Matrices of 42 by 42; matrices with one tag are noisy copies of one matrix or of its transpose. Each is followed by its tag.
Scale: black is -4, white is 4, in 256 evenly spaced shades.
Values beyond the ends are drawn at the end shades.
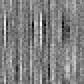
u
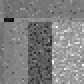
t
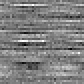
u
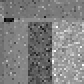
t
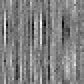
u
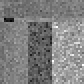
t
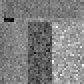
t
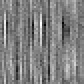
u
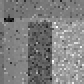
t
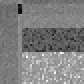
t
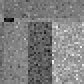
t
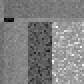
t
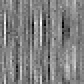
u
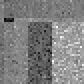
t
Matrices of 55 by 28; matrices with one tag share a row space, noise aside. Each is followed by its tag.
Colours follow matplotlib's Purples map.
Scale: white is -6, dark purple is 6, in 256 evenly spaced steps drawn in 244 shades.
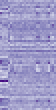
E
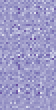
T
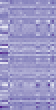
E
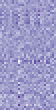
T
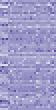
E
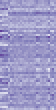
E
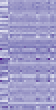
E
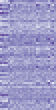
E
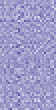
T
